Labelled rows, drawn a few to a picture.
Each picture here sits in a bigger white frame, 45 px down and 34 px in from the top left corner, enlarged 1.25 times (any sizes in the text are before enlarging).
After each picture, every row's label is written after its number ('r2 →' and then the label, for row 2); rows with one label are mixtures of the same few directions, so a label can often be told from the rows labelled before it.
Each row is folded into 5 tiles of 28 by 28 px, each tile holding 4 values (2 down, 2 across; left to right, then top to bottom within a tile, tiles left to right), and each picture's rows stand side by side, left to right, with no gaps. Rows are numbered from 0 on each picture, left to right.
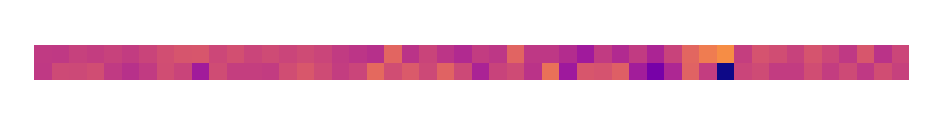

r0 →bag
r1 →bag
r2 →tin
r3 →bag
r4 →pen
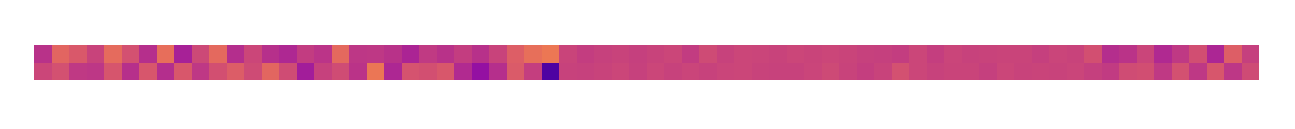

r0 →pen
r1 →tin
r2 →bag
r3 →pen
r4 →bag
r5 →pen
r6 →pen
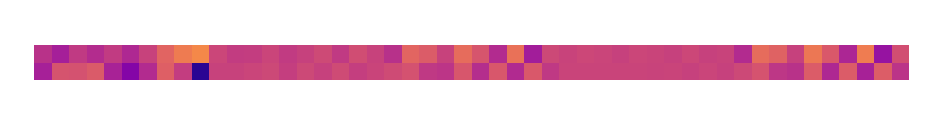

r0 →bag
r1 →pen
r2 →pen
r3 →pen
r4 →pen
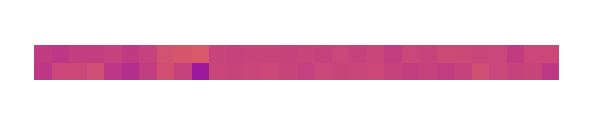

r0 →bag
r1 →tin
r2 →tin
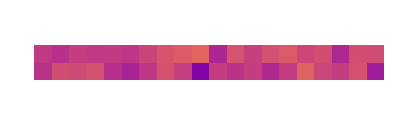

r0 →bag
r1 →tin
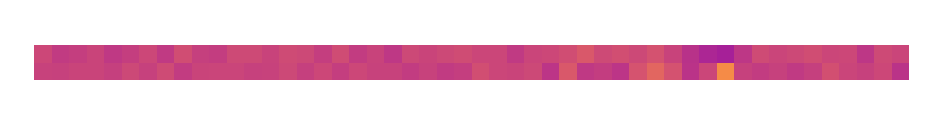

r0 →pen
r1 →pen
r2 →tin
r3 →bag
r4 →tin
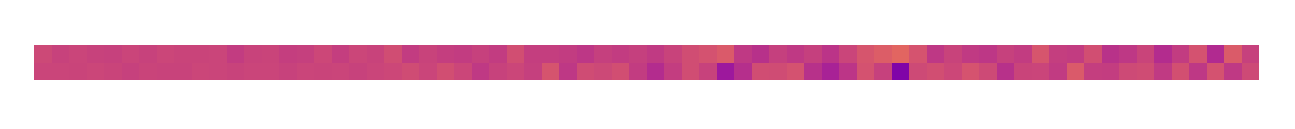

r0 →tin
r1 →pen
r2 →tin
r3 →bag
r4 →bag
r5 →tin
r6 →pen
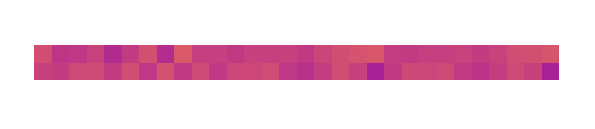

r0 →pen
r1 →bag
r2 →bag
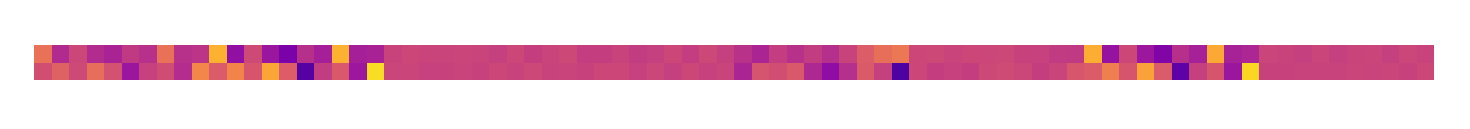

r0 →tin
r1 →tin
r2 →pen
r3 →pen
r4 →bag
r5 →bag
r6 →tin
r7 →pen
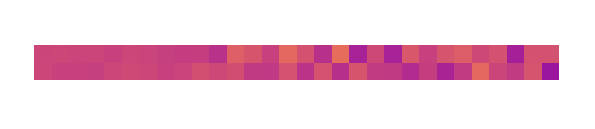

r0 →bag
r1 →pen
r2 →tin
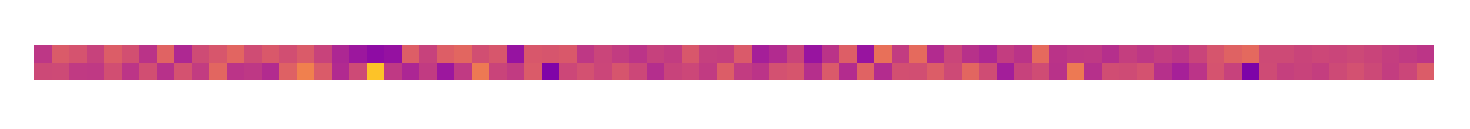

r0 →pen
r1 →bag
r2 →tin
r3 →tin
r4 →pen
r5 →tin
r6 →bag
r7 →bag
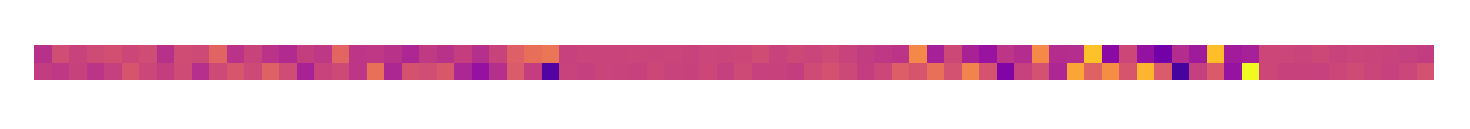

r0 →tin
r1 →tin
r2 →bag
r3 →tin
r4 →bag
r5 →tin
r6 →tin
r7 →bag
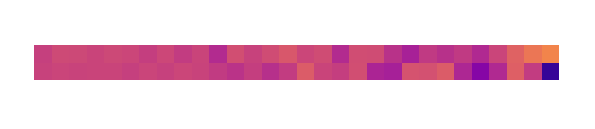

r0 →pen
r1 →tin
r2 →bag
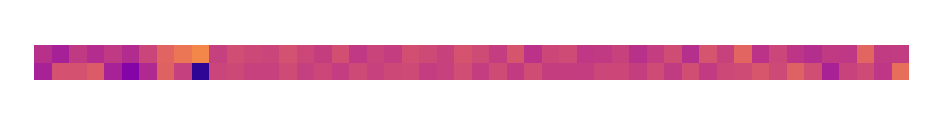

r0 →bag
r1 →pen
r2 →pen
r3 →pen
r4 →tin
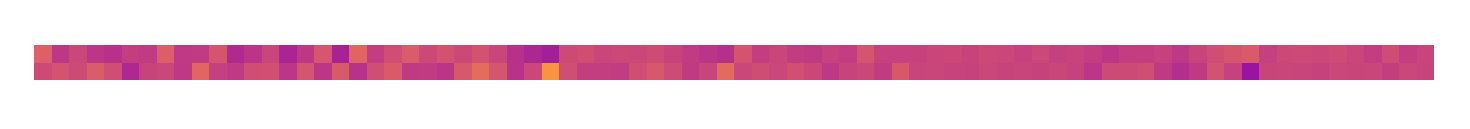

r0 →tin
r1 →pen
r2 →bag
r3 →bag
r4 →tin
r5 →pen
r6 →bag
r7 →pen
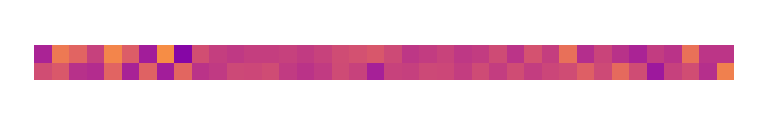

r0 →pen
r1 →bag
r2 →pen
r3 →tin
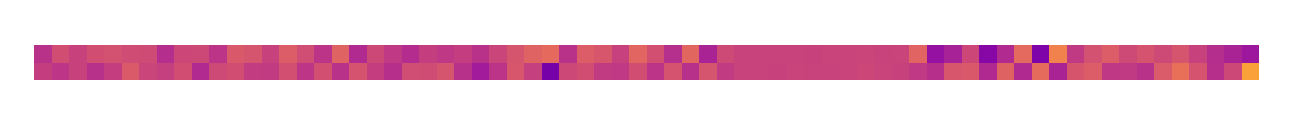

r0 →tin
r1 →pen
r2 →bag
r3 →pen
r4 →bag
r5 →pen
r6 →bag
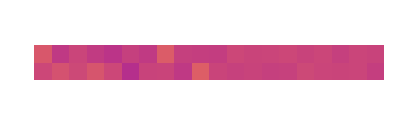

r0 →tin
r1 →tin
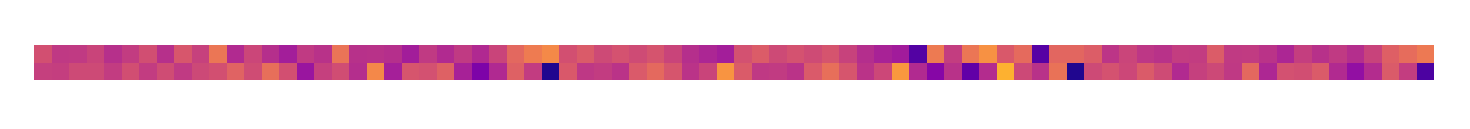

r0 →pen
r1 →tin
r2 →bag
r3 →bag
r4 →bag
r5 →tin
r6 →tin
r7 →bag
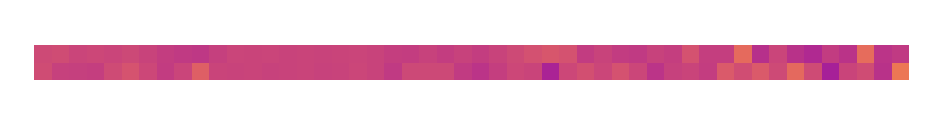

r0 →bag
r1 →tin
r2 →bag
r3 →tin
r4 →tin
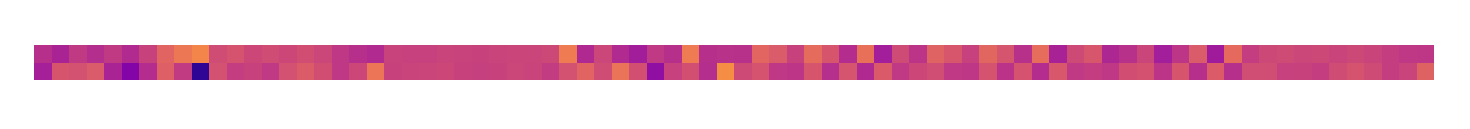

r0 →bag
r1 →bag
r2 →bag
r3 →tin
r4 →pen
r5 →pen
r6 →pen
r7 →bag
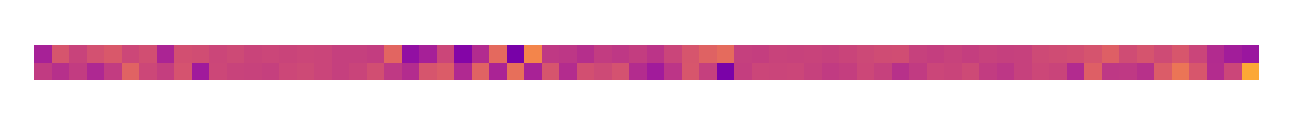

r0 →tin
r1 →bag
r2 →pen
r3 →bag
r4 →bag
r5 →bag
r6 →bag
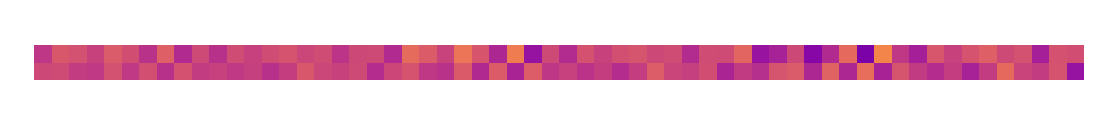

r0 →pen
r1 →tin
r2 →pen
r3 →tin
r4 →pen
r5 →tin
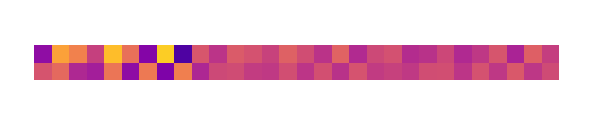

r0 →pen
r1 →pen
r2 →pen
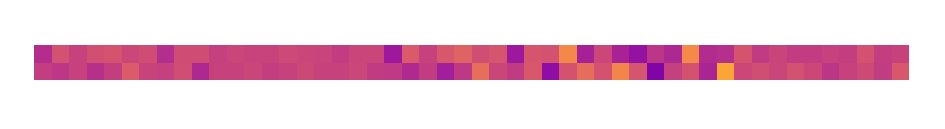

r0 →tin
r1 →tin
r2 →tin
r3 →tin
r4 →tin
